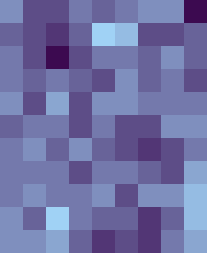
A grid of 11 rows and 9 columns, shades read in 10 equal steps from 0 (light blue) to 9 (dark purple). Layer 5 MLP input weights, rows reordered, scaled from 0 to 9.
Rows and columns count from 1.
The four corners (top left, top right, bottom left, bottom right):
3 9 3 2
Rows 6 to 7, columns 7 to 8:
6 3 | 7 6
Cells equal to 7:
5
